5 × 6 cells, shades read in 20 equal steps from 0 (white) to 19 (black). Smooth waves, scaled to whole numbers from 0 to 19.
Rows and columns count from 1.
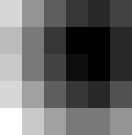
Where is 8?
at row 1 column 2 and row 5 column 6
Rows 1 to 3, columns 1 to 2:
3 8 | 5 10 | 4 10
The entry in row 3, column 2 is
10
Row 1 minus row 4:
0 1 0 0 0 1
